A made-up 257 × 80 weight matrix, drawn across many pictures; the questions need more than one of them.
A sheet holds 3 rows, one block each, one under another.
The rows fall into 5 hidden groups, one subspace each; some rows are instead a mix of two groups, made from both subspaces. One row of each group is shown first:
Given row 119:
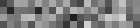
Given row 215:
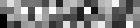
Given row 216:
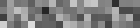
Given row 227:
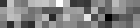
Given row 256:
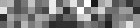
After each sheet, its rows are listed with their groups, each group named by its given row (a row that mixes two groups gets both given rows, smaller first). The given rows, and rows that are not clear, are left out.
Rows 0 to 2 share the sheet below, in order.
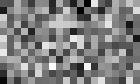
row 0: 256
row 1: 215
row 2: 215
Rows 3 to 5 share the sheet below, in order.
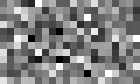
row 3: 216
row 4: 256
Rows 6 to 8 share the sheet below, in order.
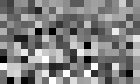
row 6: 119
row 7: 216
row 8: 227
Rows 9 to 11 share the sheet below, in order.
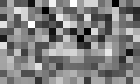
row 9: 216
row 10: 256
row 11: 119
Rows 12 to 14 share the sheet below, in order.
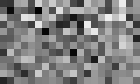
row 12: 119
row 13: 227
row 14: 216
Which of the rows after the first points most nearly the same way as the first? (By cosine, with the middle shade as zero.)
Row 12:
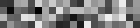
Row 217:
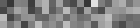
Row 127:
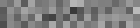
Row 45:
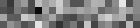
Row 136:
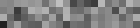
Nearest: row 45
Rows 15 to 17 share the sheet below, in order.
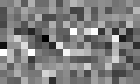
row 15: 215
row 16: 216
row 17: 215
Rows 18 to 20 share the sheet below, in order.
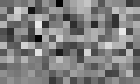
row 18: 256
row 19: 119
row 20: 227
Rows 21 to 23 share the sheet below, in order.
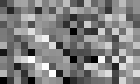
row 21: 119
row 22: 216
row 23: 216
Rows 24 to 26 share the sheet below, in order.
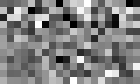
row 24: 256
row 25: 216 and 256
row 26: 227
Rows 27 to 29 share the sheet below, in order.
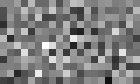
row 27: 215
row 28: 119 and 215
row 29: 216
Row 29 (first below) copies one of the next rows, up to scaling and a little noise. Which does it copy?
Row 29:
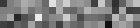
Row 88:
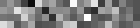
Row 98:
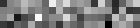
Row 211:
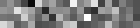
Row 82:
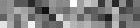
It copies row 98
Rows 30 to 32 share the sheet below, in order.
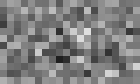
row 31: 256
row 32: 227
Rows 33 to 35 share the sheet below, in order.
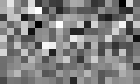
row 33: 119
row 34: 215
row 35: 227
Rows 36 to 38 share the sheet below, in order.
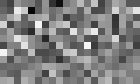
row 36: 256
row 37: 216
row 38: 227
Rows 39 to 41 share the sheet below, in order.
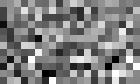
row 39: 215
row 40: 119
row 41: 215
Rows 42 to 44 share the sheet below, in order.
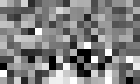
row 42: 227
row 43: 216
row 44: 256
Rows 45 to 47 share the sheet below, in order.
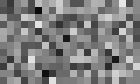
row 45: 119
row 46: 227
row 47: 215
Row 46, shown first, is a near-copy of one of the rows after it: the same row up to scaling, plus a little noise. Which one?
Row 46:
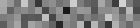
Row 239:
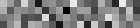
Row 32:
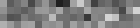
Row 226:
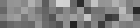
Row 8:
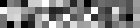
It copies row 239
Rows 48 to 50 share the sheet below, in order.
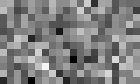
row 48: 256
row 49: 256
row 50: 216
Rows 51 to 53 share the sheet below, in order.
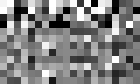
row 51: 256
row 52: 215
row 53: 215
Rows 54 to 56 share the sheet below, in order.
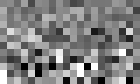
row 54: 215
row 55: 119
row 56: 215
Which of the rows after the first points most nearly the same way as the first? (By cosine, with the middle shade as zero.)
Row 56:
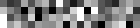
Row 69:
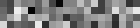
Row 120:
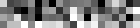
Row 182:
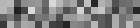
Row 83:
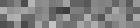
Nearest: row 120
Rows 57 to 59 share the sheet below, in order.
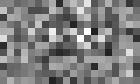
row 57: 256
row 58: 256
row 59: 227
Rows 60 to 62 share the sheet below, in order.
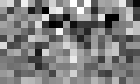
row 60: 227 and 256
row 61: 256
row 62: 216
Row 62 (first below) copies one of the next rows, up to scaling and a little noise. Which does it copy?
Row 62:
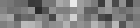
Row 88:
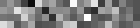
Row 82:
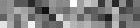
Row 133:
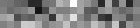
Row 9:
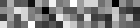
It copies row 133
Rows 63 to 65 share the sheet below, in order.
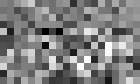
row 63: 216
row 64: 227
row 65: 256
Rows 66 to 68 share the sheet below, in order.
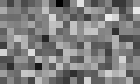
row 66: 227
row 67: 216
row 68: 119
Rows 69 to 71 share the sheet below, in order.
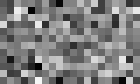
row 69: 256
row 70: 119
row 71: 119
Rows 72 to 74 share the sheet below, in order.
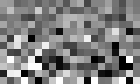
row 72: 119
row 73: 215 and 256
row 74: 119
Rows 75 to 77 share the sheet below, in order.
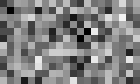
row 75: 119
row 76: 256
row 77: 216 and 256
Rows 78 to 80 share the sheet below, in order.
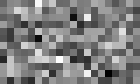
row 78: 216
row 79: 119
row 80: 227
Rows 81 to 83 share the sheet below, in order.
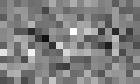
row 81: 216
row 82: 216
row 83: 227
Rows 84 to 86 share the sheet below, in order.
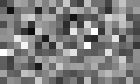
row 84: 119
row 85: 216
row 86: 119
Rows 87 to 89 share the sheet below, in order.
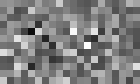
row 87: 256
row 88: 216
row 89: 256
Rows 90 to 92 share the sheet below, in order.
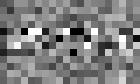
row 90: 119
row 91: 227
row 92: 119
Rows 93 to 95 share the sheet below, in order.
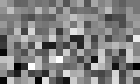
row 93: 119
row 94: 215
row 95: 256
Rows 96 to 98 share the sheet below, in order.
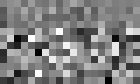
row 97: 256
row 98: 216
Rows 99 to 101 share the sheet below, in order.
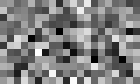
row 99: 256
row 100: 256
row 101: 227 and 256
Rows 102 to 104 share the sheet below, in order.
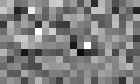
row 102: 256
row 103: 216
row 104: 119
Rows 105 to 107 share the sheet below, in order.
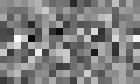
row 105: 216
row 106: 256
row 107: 227
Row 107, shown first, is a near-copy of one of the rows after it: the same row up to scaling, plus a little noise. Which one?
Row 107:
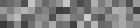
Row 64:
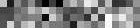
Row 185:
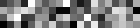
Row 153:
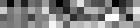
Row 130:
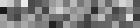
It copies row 185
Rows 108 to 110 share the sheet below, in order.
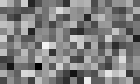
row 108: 227
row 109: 215
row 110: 119
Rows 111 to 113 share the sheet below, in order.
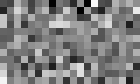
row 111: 256
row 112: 256
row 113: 215
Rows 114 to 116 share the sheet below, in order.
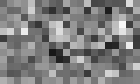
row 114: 119 and 215
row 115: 227
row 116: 227
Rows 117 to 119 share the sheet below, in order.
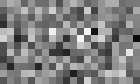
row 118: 256
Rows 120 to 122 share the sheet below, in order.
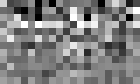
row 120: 216
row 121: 119
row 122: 119 and 215
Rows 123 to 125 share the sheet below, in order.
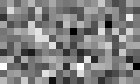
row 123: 119 and 216
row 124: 216
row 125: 215 and 256
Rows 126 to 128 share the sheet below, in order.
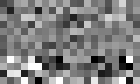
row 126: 119
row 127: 215
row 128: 119
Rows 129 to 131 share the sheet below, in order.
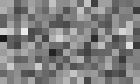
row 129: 256
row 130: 227
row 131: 119
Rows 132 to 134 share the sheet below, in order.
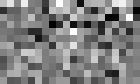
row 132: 227
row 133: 216
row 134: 227 and 256
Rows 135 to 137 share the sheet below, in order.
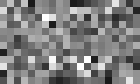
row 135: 215
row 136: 216 and 256
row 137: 256
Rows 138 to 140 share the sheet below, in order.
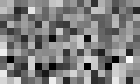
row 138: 256
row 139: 215
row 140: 215
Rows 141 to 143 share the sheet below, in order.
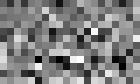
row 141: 227
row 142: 256
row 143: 119 and 227
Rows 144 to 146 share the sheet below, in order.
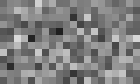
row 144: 216
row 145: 256
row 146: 119
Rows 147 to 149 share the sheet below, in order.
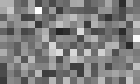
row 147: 119
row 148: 227
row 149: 215
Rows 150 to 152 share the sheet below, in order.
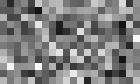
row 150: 119
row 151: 227
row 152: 119
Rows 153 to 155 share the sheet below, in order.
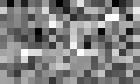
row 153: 227
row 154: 216
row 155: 227
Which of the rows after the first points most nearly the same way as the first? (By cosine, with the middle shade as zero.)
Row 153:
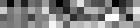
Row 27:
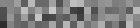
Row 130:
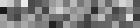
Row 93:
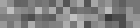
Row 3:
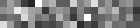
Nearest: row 27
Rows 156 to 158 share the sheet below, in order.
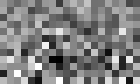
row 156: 256
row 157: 227
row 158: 119 and 216
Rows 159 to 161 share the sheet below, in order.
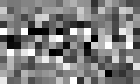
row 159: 216 and 256
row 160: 227
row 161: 227
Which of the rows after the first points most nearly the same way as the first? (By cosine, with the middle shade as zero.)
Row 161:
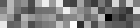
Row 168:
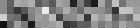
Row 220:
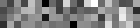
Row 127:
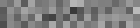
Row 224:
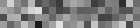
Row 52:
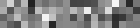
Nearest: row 52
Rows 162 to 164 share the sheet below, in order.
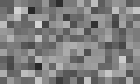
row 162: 256
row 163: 119
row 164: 119
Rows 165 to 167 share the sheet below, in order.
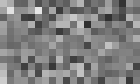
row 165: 119
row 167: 215
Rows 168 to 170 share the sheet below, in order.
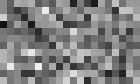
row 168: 216
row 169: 216
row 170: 119
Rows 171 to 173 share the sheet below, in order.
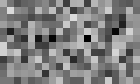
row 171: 119
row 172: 215
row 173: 227
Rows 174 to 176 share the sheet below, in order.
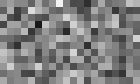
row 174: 256
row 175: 227
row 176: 119
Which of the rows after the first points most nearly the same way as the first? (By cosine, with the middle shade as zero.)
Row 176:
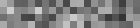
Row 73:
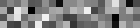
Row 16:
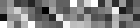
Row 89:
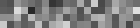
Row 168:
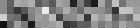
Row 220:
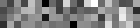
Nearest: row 16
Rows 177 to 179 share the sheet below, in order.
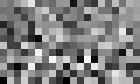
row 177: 216
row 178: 119
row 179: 119 and 256
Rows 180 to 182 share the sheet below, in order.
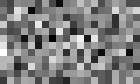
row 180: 256
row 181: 215
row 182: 256
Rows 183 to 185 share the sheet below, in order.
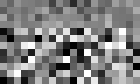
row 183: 216 and 256
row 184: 119
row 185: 227
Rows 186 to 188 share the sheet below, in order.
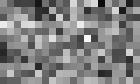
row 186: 216
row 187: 215
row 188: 216 and 227
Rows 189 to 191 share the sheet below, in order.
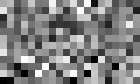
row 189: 256
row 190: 215
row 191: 216
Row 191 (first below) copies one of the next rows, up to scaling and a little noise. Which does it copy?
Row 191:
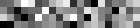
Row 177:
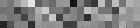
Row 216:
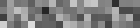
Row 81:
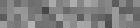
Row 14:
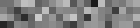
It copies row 14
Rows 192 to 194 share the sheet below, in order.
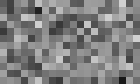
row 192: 119
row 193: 256
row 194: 119
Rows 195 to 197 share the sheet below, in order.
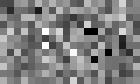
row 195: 119
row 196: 227
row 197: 227 and 256
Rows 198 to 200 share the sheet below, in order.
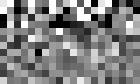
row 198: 256
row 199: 256
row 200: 119 and 216
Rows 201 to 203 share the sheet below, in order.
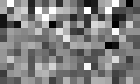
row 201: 215
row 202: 227
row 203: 215
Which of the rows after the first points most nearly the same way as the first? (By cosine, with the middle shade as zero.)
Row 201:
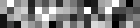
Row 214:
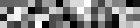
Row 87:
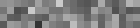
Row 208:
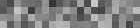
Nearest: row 214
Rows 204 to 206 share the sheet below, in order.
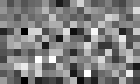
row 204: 227
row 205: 227
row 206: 216
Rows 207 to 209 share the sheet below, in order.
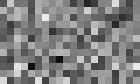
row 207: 215 and 227
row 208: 256
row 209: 256
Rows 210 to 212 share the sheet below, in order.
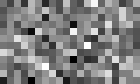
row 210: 227
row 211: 216
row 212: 216
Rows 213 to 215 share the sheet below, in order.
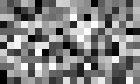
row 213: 216
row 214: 256
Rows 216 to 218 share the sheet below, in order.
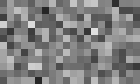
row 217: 119 and 256
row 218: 119 and 256
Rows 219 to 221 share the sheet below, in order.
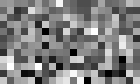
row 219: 256
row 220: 227
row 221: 119
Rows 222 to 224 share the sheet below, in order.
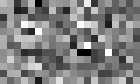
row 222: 216 and 256
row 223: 216
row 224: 119
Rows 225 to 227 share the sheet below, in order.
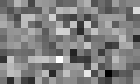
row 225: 119 and 227
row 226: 227
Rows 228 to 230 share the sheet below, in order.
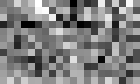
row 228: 216
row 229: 216 and 256
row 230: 216
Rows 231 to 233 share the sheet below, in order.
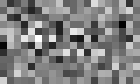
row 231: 119
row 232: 119 and 215
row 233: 216 and 256
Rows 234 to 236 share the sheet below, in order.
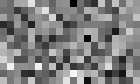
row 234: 216
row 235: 215
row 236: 119
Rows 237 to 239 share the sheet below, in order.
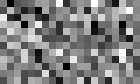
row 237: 119 and 215
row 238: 119
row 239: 227
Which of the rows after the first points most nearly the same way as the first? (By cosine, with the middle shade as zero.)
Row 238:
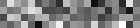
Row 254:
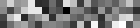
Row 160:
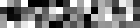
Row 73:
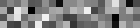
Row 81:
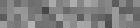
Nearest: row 254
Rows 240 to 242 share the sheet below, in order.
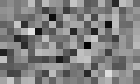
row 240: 215 and 227
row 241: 216
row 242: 227
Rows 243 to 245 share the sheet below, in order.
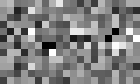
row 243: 256
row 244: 215
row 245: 256
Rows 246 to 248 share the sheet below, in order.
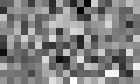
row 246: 256
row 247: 215
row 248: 227
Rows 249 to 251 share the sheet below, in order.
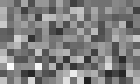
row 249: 215
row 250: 256
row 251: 119
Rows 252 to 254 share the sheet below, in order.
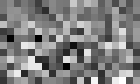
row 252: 216
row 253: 119
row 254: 119 and 227
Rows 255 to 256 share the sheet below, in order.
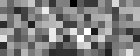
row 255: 216
